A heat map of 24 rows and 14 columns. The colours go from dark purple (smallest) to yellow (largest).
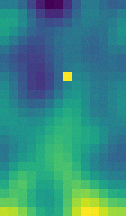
Ninth with the lowest average: top middle. Lone odd cells: 1, higher than its neighbours. Slope: up to the bottom.
